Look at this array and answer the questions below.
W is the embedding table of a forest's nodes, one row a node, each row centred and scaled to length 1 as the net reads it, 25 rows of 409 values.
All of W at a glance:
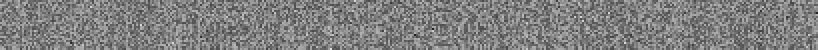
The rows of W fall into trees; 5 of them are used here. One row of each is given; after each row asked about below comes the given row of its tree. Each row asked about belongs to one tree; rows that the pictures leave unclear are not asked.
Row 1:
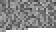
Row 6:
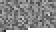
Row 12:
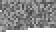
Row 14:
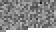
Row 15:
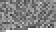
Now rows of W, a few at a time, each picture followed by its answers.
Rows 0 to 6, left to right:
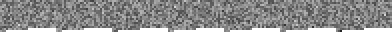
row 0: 14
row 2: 6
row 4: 14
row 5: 12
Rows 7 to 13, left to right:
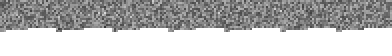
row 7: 1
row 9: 1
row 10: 1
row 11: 6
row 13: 14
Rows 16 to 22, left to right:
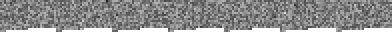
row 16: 14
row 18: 6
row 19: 15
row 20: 14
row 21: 15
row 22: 12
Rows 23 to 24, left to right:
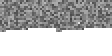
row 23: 6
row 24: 6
